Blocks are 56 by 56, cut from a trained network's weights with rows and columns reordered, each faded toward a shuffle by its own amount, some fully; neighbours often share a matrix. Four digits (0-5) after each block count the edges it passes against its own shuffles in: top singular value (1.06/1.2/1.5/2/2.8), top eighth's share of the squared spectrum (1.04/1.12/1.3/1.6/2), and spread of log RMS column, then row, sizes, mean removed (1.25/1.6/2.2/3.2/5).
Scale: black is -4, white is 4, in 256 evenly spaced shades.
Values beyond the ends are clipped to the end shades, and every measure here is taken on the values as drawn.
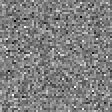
2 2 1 0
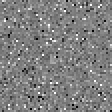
0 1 0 0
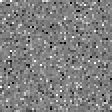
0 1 0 0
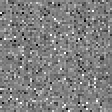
1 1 0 0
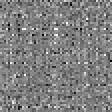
3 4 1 3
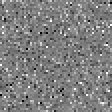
0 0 0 0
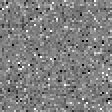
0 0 0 0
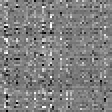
3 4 3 2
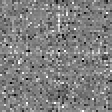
2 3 2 0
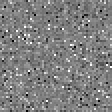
0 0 1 0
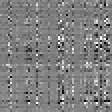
3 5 4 2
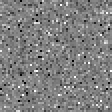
0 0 0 0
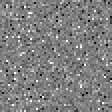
0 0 0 0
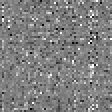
2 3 2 1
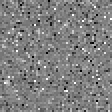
0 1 0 0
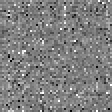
2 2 2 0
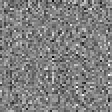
3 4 2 2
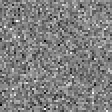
1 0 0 0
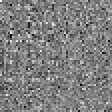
3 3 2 1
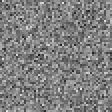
2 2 0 0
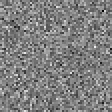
3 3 1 1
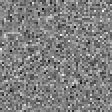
0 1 0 0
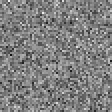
1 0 0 0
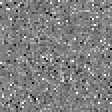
1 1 0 0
